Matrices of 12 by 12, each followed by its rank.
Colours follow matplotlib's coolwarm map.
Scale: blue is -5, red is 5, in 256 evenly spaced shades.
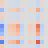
one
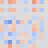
two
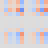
one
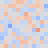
full rank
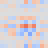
two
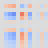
one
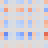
one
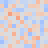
full rank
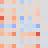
two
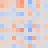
two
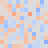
full rank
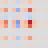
one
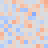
full rank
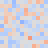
full rank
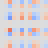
one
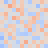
full rank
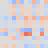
two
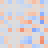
two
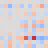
two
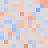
full rank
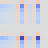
one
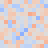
full rank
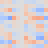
two
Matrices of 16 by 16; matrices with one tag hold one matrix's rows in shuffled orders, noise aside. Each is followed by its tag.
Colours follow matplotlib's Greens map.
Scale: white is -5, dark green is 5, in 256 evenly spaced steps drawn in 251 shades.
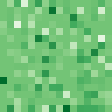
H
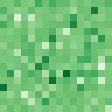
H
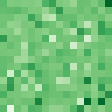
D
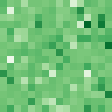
D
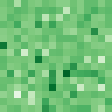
H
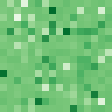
H
